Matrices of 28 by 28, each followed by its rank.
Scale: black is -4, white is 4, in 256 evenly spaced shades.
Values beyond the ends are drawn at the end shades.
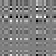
one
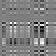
one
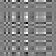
one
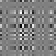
one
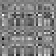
two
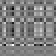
one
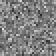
full rank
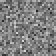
full rank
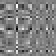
two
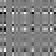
one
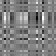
one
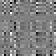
two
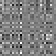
two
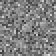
full rank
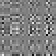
two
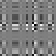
one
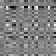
two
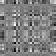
two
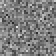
full rank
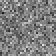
full rank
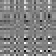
two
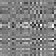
two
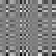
one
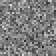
full rank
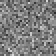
full rank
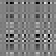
one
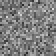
full rank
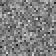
full rank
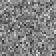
full rank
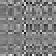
two
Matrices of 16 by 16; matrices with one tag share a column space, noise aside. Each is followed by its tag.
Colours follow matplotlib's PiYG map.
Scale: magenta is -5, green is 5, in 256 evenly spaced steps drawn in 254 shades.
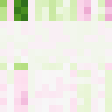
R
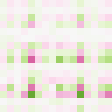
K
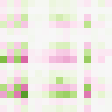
K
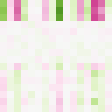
R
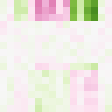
R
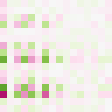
K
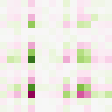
K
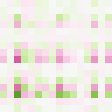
K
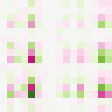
K
